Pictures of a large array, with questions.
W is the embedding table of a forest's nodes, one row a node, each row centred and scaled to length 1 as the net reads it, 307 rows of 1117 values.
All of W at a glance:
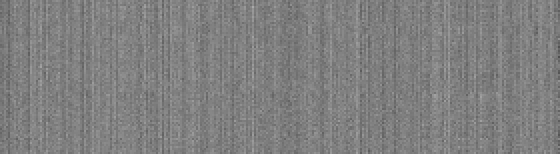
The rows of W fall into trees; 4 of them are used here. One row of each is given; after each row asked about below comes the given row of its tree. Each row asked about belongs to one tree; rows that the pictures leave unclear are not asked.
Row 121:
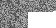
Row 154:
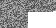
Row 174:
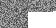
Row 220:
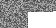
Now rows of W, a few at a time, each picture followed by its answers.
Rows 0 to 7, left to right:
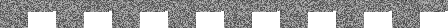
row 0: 220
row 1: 154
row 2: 154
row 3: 174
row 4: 174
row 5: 154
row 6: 121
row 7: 174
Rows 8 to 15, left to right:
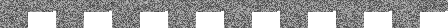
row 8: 174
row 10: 174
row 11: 154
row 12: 154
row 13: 154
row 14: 154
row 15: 154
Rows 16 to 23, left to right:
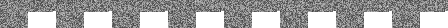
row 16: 154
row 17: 220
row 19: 174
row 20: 154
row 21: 220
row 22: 174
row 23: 174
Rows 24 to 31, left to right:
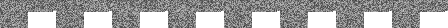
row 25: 121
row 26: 154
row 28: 174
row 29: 154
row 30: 174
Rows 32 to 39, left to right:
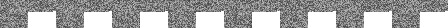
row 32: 154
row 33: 154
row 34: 220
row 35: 154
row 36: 174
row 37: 121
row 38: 154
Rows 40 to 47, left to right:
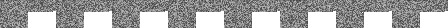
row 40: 154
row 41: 121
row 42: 154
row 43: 220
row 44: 174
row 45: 174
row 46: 121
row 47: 220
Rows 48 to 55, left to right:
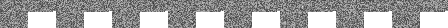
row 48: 154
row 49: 220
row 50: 154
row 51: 174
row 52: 174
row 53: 220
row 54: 220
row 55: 174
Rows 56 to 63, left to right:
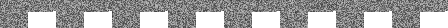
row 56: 220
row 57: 220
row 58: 174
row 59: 220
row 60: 220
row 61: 154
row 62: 220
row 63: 174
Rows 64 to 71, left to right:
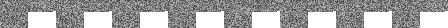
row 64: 174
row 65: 220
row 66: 220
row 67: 220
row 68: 154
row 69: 174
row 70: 220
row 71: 121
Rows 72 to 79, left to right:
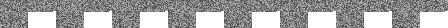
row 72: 174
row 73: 154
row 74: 154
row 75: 154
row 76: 174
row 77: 220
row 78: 220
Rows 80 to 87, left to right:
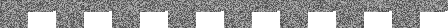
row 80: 154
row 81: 220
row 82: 154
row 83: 174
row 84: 154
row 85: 154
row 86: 174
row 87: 174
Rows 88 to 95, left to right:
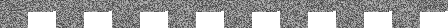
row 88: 121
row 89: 174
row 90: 174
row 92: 174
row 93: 154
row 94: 174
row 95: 154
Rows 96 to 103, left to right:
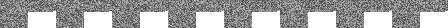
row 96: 154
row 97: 220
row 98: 174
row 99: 174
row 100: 154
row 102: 154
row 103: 174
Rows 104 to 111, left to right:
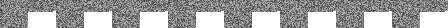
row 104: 154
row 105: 174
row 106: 154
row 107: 121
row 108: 174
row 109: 154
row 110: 220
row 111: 154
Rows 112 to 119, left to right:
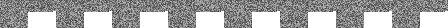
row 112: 154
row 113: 174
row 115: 174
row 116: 220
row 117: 174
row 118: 154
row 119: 174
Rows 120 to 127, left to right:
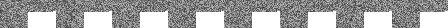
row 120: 154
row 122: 154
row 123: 174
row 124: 174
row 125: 154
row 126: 121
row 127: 174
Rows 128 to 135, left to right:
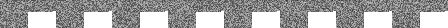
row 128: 220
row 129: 174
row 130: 174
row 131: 154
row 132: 121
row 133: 220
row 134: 174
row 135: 220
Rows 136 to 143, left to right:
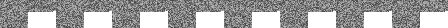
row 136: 154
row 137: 154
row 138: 174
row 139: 174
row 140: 154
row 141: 174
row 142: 154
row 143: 174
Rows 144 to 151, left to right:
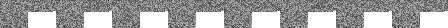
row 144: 220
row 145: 154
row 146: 174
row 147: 154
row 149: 154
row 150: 154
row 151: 220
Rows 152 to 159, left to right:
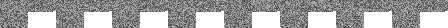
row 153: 220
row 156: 174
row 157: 174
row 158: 154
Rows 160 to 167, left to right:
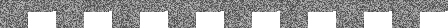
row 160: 220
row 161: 154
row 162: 121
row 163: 220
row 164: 121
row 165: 121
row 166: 220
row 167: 154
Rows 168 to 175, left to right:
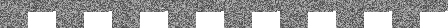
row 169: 220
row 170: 121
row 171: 154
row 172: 220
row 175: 154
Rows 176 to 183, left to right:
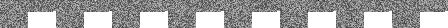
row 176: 154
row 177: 220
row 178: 121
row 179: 154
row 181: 154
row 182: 121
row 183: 174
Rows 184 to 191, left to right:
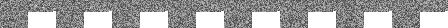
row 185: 121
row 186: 121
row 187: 174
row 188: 174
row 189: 174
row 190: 121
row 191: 174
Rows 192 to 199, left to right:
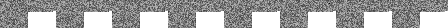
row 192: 174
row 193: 174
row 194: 174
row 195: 220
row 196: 174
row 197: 121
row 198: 220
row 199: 121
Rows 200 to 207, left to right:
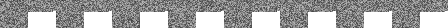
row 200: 174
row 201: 174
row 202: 174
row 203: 154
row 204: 174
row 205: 220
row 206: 154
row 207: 121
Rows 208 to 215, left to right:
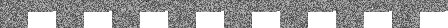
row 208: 121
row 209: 154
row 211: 174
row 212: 220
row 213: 174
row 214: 154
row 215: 121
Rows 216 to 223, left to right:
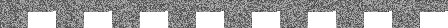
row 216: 121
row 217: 121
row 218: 154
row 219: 174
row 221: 154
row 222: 174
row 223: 220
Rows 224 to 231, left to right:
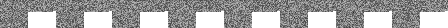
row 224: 174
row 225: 174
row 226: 220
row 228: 154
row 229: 220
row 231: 121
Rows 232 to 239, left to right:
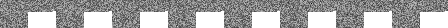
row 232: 220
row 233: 154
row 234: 174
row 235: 121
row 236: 154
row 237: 121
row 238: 154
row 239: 220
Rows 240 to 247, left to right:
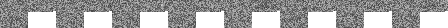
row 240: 174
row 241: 220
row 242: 220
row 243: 174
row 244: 154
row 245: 174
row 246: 154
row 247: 154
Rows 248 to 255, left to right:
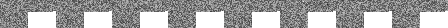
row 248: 220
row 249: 174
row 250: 174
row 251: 174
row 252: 220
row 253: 154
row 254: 220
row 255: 154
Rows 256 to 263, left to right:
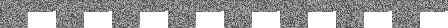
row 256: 154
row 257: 220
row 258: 154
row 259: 154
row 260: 154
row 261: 174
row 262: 121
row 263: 174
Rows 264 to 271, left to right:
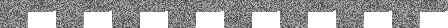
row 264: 154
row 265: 154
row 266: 174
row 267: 121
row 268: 174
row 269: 154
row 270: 154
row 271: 154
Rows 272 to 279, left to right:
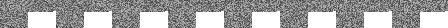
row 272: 154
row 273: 121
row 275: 154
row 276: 220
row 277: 174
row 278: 220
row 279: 220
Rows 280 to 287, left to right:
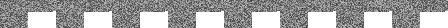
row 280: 154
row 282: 174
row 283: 174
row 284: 220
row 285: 174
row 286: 174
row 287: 154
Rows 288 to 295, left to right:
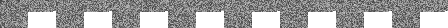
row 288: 121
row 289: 174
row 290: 154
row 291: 154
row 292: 220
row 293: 121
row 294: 220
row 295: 174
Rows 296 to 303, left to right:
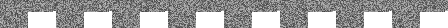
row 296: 220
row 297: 174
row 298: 154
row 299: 154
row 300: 154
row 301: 174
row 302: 174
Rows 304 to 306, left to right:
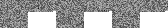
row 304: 154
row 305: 174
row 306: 154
